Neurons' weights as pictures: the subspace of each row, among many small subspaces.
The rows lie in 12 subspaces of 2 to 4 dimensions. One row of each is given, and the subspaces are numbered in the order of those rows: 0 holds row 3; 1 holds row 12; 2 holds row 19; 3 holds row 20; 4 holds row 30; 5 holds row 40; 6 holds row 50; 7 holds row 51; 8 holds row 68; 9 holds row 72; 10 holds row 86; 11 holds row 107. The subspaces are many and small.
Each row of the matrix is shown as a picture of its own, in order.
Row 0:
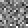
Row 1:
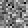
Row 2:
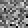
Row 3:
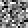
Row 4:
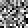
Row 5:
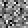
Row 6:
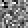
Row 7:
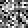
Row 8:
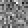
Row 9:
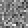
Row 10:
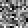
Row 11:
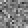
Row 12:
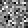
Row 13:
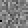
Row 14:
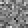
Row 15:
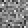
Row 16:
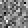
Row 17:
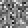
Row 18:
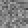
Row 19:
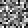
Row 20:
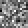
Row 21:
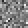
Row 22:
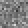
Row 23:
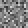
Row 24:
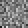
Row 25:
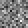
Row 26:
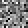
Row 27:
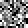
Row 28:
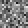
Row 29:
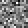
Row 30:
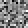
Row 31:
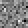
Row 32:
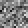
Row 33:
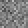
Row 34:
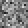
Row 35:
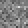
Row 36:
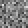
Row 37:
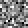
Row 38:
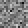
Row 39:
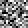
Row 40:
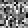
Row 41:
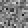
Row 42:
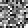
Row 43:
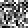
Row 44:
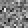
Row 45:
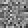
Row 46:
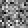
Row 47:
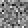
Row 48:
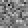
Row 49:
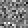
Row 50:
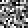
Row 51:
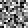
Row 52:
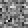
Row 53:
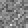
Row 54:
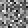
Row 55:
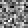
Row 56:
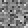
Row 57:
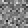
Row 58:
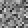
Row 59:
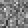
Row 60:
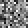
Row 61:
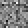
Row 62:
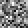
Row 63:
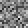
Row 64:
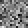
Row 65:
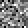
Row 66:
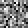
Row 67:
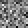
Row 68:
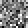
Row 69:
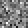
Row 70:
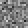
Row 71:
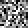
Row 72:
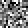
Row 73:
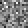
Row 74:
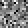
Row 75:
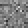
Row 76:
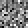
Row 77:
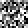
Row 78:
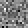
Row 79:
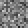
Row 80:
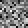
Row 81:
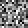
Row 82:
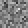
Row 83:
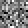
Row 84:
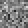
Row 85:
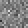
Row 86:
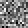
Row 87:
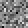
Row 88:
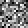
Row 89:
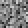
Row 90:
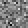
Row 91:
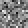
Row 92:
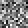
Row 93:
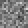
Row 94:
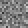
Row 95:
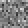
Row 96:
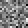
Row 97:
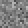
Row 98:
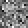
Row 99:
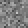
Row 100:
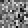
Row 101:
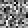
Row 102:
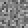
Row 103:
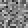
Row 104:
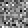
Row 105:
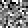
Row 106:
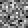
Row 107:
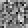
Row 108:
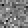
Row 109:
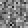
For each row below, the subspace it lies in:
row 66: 5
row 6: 0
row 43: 10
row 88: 3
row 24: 10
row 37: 7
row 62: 3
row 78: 10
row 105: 9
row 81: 10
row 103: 4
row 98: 3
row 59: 5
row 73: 9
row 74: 0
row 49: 10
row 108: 6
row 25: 4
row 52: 7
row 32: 6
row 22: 10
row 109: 9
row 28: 6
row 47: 11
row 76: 4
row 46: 3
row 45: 8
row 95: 11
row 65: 11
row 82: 1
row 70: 1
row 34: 3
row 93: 11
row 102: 4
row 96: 7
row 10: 7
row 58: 6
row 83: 3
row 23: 2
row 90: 9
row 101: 5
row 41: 6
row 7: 3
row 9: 10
